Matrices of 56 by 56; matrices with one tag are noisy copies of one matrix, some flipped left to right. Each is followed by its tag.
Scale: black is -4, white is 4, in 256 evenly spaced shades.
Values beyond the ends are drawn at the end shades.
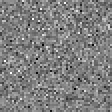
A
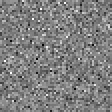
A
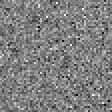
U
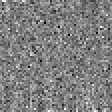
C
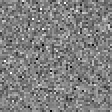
A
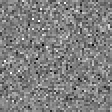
A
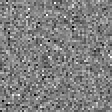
U
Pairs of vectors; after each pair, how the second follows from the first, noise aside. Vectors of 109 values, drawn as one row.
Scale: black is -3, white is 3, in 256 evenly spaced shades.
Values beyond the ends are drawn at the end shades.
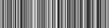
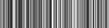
reversed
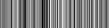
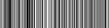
wrapped around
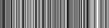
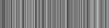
shrunk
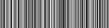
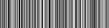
wrapped around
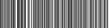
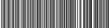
reversed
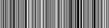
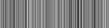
shrunk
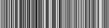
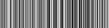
reversed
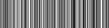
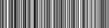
reversed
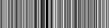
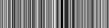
reversed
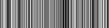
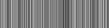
shrunk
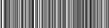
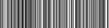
reversed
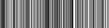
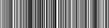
wrapped around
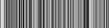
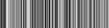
wrapped around
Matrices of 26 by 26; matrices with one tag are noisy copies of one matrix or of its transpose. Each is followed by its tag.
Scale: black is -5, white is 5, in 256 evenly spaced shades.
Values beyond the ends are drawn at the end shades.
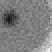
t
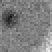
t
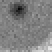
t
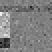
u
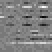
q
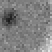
t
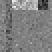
u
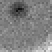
t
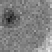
t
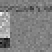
u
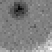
t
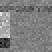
u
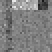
u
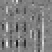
q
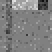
u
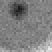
t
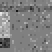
u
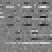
q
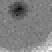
t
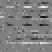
q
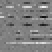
q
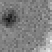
t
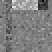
u
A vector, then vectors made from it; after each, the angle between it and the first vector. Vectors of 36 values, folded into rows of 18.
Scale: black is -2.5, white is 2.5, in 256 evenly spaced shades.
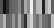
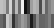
partly opposed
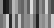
partly aligned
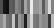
nearly parallel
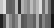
orthogonal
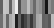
orthogonal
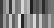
orthogonal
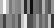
nearly opposite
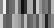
orthogonal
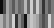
partly aligned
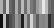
orthogonal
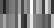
nearly parallel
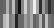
orthogonal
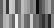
orthogonal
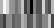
nearly opposite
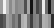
nearly opposite
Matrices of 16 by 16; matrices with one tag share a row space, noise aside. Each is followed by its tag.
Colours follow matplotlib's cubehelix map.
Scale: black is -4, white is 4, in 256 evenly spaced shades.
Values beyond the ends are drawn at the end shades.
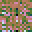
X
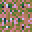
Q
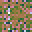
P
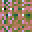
Q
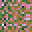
Q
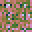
P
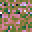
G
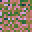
G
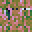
P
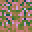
P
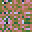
Q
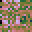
G
